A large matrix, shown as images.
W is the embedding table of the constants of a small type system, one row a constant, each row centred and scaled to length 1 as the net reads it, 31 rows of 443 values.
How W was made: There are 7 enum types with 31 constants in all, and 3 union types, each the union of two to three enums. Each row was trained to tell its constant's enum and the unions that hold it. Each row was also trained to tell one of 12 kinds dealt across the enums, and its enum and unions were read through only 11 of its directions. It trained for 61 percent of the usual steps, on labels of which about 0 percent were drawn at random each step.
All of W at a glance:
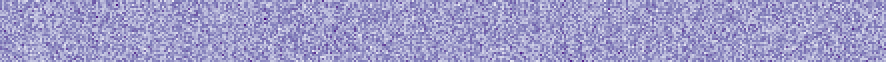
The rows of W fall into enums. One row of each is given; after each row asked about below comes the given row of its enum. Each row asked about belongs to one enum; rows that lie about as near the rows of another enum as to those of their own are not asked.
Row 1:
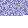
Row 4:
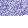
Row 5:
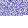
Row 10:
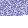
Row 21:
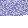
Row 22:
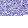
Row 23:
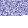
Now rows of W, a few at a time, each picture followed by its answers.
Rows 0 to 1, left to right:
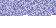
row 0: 4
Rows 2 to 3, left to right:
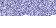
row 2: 1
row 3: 1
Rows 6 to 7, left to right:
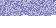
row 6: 4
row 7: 10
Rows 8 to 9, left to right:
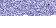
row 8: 23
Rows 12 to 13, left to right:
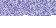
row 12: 1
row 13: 1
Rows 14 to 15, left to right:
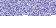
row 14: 10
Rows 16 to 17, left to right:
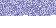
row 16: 21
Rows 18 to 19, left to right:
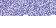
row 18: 4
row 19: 10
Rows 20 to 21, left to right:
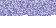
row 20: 4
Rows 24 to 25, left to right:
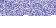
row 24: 23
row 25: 21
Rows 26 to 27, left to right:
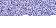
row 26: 22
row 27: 5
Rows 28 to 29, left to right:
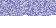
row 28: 23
